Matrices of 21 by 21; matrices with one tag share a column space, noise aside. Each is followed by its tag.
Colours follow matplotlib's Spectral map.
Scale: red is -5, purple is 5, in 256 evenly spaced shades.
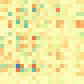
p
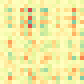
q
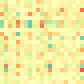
p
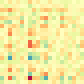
q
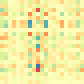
p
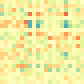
p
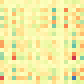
q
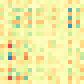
q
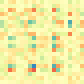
p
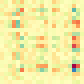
p
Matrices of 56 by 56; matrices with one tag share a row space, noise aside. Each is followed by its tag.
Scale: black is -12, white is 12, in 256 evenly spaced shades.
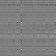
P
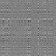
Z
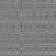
P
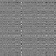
P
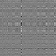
P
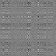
Z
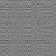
Z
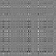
Z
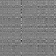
P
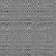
Z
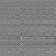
P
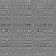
Z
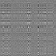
Z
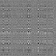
Z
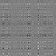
Z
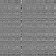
P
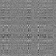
Z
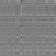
P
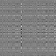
P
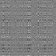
Z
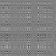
Z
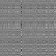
P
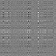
Z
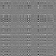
Z
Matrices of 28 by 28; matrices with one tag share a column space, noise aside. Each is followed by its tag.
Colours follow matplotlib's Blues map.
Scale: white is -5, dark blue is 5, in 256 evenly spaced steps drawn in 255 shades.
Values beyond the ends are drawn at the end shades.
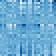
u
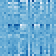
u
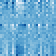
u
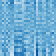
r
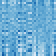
r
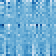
u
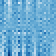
r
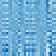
r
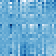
u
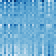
u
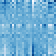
u
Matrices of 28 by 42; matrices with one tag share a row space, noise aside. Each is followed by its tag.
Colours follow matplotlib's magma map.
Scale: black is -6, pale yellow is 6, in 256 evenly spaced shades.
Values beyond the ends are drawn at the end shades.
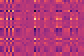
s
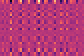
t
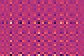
t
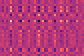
t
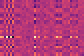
s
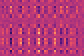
t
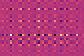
t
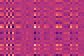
s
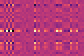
s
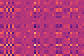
s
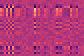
s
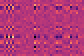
s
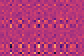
t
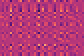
t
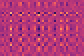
t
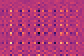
t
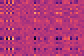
s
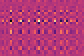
t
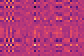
s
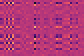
s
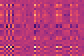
s
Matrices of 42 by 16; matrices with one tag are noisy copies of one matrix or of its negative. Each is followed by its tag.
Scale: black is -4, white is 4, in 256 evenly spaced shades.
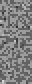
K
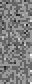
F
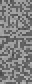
K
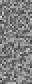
K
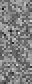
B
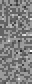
K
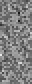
B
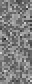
B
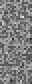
F
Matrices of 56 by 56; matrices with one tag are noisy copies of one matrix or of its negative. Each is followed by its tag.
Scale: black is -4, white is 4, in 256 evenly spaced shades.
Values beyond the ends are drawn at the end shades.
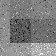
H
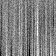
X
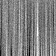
X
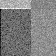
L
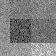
H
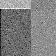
L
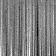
X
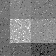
H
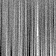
X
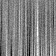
X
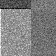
L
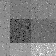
H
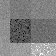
H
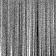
X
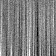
X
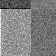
L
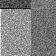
L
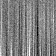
X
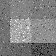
H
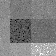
H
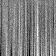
X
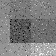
H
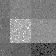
H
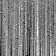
X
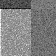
L
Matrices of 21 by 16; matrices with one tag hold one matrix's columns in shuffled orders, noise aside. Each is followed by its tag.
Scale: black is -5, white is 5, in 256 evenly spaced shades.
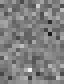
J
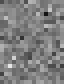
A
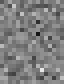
J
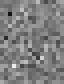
A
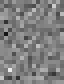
J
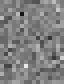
A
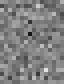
J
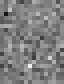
A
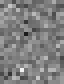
J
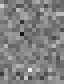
J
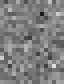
A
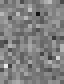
A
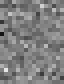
J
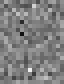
J
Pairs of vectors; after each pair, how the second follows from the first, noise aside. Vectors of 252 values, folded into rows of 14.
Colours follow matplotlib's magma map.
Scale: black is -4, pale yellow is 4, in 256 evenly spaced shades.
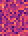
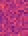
shrunk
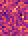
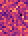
copied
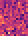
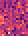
copied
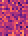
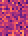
copied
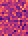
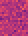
shrunk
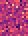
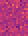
shrunk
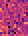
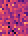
copied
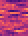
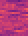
shrunk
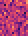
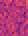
shrunk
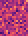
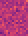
shrunk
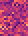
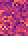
copied
